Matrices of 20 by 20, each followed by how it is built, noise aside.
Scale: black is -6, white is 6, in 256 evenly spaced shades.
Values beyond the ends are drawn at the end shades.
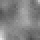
smooth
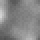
smooth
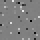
sparse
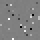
sparse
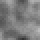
smooth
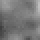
smooth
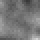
smooth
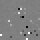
sparse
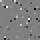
sparse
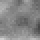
smooth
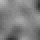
smooth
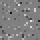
sparse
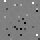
sparse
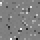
sparse
